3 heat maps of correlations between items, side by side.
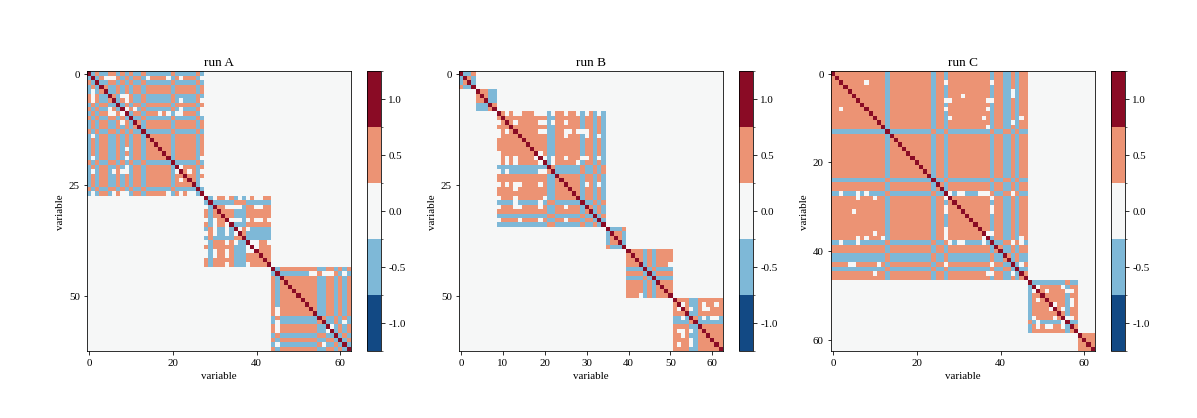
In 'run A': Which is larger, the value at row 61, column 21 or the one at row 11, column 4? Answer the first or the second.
the second
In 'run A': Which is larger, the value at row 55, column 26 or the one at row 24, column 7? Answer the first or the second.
the second
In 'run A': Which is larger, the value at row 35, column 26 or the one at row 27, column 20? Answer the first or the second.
the first
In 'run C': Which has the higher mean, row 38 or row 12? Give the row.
12
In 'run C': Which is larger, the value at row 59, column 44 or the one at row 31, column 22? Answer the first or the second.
the second
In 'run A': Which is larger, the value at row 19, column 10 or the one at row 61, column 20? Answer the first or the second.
the second
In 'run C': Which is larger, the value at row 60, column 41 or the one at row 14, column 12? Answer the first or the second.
the second
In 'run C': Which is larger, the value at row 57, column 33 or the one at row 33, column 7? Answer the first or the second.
the second
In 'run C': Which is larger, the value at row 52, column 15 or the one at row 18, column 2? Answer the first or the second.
the second
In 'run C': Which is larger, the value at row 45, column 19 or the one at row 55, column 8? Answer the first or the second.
the first
